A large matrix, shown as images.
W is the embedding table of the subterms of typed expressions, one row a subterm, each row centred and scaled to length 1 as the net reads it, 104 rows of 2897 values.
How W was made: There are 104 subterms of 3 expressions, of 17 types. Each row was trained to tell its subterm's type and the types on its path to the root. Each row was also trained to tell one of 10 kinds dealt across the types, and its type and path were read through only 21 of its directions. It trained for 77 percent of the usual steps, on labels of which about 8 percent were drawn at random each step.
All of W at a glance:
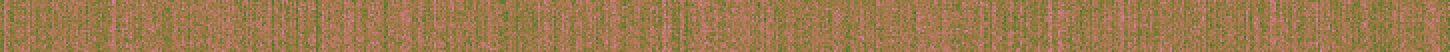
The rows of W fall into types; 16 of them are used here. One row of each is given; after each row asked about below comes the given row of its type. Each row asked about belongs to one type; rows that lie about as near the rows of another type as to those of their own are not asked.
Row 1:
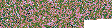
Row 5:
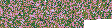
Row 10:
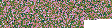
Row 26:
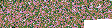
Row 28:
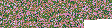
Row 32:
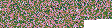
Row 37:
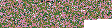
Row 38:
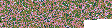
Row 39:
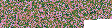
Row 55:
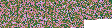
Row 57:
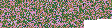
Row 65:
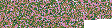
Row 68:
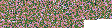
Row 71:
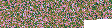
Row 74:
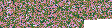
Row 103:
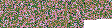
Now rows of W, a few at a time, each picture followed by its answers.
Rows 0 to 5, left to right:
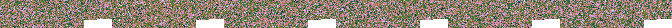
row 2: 38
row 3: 32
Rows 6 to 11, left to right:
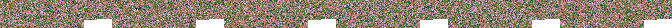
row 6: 26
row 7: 39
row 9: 28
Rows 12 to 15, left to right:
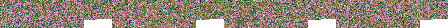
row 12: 39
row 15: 65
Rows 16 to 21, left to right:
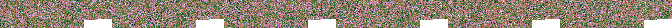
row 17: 55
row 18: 28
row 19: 55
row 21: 10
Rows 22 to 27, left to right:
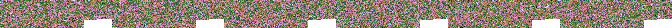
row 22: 39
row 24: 38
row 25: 71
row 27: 32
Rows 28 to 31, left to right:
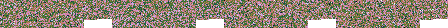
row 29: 39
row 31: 65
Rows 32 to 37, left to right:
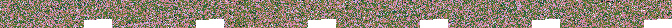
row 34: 38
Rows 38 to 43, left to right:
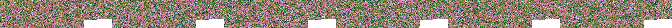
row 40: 38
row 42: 37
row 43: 32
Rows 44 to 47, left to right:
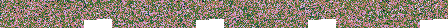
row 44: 28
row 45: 57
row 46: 65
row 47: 26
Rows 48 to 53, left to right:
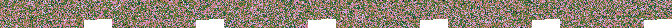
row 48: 28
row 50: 57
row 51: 39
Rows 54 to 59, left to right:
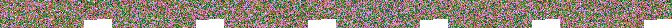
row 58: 74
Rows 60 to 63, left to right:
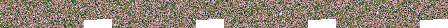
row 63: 38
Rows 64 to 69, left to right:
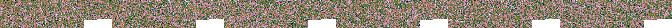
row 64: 39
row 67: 5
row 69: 5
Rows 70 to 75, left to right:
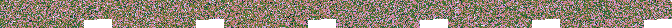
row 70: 10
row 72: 65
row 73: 71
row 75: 37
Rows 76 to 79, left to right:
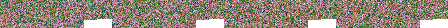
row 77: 37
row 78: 57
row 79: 71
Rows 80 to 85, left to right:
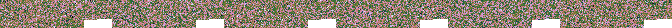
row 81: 57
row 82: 26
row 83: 55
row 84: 5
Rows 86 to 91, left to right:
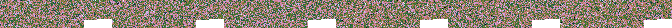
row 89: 55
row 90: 5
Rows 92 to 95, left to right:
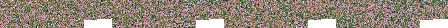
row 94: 57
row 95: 5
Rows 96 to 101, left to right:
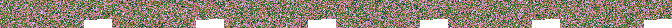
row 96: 10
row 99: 57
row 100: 68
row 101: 55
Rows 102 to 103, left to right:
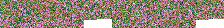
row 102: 38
